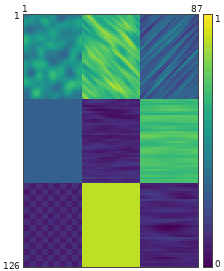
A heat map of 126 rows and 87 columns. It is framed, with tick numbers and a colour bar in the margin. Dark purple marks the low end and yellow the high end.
It is made of 3 by 3 panels. Panel 1,1: middling, blotchy. Panel 1,2: high, slanting down to the right. Panel 1,3: low, slanting up to the right. Panel 2,1: low, flat. Panel 2,2: very low, streaked across, faint in contrast. Panel 2,3: high, streaked across, faint in contrast. Panel 3,1: very low, checkered, faint in contrast. Panel 3,2: very high, flat. Panel 3,3: very low, streaked across, faint in contrast.
